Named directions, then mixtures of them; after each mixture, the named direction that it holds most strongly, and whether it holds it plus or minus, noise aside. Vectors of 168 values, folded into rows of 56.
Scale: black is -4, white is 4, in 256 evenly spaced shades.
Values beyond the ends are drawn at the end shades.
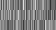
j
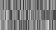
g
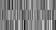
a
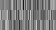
g, plus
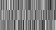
j, plus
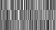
g, minus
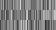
g, minus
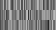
g, minus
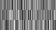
a, plus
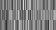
g, minus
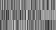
g, minus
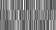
j, plus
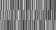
j, plus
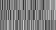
j, minus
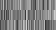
j, minus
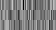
g, plus
